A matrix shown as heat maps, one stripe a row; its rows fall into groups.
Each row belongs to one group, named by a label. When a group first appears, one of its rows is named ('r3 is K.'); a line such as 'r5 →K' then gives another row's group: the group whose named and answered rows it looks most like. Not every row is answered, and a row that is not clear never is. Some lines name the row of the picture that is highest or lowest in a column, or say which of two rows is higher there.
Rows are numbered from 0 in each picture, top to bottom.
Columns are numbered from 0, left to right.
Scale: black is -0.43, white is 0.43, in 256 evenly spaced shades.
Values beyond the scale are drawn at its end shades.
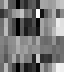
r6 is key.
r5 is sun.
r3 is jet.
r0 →jet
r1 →key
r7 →jet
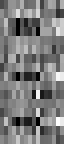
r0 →key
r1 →sun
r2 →jet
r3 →jet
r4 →sun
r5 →sun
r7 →key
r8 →jet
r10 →key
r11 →sun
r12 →key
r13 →jet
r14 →key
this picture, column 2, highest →6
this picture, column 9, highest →10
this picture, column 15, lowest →1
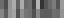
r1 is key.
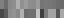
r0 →sun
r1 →key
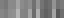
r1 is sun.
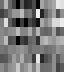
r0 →jet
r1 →key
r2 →jet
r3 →sun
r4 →jet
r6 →key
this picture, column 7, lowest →0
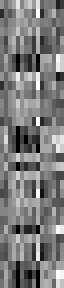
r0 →sun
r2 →sun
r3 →sun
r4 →key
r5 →key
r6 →jet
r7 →jet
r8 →sun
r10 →key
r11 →sun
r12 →sun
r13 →key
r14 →jet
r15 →jet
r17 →sun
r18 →jet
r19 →sun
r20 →key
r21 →key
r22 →sun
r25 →jet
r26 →sun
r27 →key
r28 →key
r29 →jet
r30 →jet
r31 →jet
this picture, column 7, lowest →30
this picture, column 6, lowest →15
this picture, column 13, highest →15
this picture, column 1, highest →15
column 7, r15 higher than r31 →Yes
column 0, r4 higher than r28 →Yes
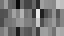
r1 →key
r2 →key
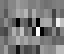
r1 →sun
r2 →jet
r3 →key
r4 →sun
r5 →jet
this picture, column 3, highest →3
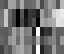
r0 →key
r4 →key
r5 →key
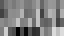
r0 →key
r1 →key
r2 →sun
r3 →jet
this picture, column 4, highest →2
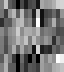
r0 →jet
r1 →key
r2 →key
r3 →sun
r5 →key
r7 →jet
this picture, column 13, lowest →4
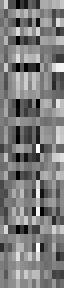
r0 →jet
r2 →jet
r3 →sun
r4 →jet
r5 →sun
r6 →sun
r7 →jet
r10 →sun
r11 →jet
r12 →jet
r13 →sun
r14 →jet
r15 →jet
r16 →key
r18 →key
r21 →key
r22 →key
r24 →sun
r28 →sun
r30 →sun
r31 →sun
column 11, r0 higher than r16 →Yes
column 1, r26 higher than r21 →Yes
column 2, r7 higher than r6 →No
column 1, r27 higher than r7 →No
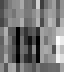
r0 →key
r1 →key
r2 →key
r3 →jet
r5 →jet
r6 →jet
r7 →key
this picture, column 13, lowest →5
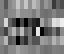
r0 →sun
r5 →sun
